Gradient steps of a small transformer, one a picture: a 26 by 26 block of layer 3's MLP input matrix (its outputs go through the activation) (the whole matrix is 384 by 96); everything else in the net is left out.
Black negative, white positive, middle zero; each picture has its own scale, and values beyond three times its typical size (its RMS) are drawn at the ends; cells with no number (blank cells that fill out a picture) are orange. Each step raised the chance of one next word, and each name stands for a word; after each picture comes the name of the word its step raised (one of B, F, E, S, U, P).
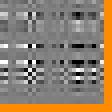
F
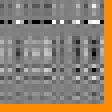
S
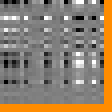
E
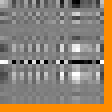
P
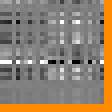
P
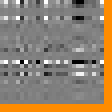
P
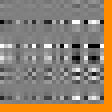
F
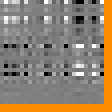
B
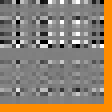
E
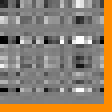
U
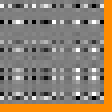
P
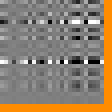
S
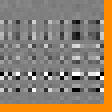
B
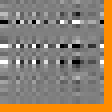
F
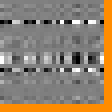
F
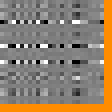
F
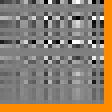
E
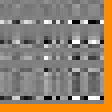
U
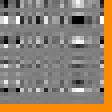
U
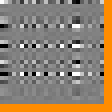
B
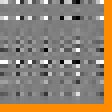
P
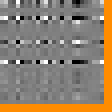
P
